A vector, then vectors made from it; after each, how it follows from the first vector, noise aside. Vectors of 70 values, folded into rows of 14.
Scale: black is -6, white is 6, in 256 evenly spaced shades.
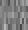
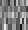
scaled up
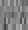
negated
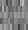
reversed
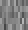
negated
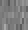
shrunk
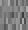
negated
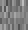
reversed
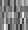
scaled up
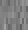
shrunk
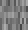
copied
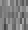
negated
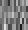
scaled up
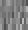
negated
